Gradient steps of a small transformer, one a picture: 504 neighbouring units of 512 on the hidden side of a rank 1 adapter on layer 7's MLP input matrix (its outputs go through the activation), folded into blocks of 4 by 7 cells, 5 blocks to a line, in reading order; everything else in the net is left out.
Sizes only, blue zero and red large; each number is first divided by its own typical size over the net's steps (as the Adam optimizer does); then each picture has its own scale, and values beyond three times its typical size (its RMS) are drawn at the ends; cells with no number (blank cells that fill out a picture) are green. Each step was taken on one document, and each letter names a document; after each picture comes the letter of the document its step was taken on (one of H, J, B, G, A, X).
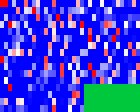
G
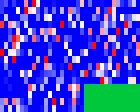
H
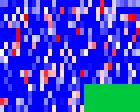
G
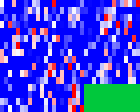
G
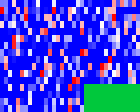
H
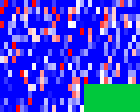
H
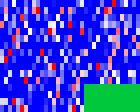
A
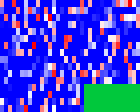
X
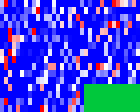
H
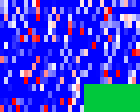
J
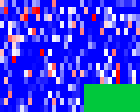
A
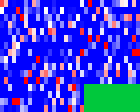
J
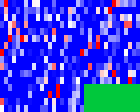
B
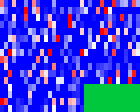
A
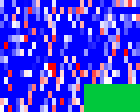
X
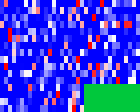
H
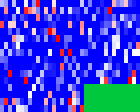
A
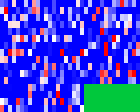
G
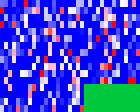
H
